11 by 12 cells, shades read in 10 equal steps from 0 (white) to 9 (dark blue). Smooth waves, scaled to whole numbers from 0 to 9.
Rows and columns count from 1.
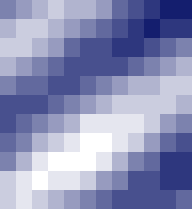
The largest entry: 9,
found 3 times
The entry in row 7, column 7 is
1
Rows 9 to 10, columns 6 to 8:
0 1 3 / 2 4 5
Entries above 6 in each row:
4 5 5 4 2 3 1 1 2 4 4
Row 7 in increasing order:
1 1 1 1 2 3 4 4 5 5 6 7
